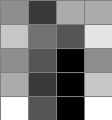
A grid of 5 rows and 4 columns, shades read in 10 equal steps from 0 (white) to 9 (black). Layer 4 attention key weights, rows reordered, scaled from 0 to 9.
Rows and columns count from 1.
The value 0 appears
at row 5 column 1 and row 5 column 4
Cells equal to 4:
3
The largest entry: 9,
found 3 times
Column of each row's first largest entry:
2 3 3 3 3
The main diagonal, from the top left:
4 5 9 2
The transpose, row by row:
4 2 4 3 0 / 7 5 6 7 6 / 3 6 9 9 9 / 3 1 4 2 0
